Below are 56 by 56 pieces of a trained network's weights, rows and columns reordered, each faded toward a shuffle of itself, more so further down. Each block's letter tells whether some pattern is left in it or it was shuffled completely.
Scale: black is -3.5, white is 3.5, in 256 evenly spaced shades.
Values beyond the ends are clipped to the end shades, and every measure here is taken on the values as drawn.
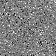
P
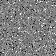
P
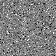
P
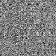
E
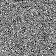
P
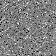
P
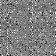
E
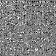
E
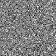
E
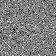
P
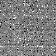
E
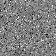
P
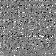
E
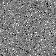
P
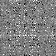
E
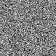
P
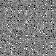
E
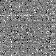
E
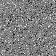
P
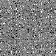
E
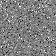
P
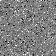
P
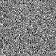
E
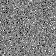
P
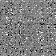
E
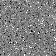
P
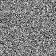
P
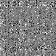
E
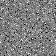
P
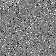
P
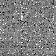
E
